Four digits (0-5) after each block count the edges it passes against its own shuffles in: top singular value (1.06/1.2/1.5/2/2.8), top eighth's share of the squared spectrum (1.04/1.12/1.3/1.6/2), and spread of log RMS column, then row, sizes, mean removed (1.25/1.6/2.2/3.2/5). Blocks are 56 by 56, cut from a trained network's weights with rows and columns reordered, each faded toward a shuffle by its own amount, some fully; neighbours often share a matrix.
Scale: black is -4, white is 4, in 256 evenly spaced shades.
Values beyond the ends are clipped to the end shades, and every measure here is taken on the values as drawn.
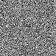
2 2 0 0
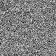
0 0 0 0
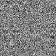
3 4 2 1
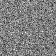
0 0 0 0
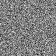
0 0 0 0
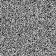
0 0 0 0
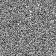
0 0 0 0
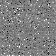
1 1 1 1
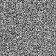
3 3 1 0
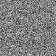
3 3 1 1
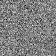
2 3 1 0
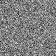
1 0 0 0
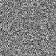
3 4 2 1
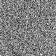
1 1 0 0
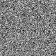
2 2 1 0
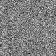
2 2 0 0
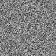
2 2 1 0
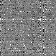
3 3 2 1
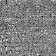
2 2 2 0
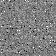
1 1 0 0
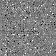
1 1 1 0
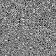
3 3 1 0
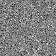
1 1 0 0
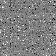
1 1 1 0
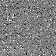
1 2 1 0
